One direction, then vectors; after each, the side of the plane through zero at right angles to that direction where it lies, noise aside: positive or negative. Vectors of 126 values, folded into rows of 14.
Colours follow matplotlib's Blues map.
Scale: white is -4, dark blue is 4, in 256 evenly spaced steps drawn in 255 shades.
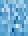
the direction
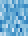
negative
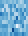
positive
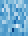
positive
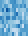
negative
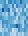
negative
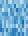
positive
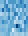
negative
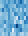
negative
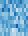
negative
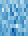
positive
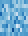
positive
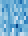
negative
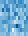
negative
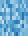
positive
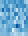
negative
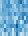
negative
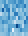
negative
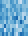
positive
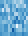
positive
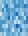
negative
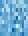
positive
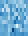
positive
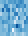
negative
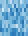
positive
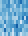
negative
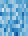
positive
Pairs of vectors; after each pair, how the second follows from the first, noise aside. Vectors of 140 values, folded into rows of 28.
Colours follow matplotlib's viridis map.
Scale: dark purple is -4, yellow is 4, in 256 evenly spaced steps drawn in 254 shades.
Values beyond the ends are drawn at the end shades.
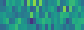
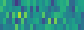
wrapped around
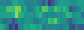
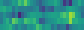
wrapped around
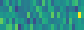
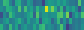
wrapped around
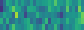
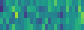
copied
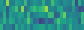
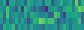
negated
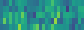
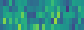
copied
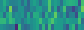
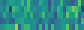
negated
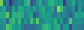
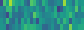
negated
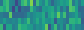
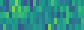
negated
